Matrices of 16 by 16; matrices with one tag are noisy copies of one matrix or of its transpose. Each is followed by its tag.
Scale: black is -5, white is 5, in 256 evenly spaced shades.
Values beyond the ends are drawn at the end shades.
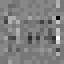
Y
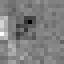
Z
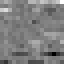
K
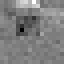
Z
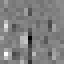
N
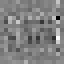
Y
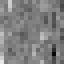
K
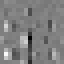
N
